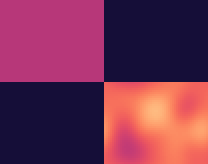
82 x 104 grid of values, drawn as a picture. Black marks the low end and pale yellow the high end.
The table splits into 2 rows of 2 panels. Panel 1,1: middling, flat. Panel 1,2: very low, flat. Panel 2,1: very low, flat. Panel 2,2: high, smooth.
